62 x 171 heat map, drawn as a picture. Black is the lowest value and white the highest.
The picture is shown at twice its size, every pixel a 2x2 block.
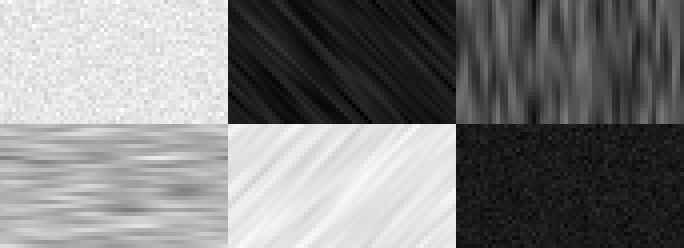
The table splits into 2 rows of 3 panels. Panel 1,1: very high, fine-grained, faint in contrast. Panel 1,2: very low, slanting down to the right, faint in contrast. Panel 1,3: low, streaked downward. Panel 2,1: high, streaked across. Panel 2,2: very high, slanting up to the right, faint in contrast. Panel 2,3: very low, fine-grained, faint in contrast.
